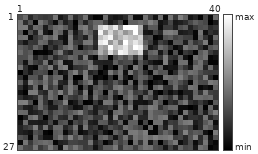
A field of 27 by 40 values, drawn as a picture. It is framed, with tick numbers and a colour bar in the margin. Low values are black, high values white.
An odd patch, higher than its surroundings, sits in the top middle. The ninth with the highest average is the top middle. Overall the values sit about 30% of the way up the scale. There is no overall slope.
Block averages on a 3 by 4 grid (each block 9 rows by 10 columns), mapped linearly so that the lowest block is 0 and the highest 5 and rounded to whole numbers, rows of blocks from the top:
1450 / 1001 / 0020
